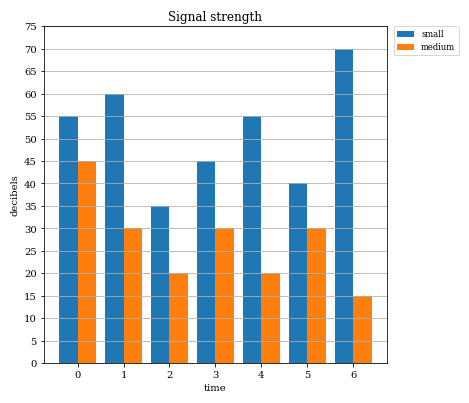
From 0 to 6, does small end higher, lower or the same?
higher
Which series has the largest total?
small
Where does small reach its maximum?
6
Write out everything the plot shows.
Title: Signal strength
x-axis: time, ticks 0 1 2 3 4 5 6
y-axis: decibels, ticks 0 5 10 15 20 25 30 35 40 45 50 55 60 65 70 75
Legend: small, medium
Values:
small: 55 60 35 45 55 40 70
medium: 45 30 20 30 20 30 15
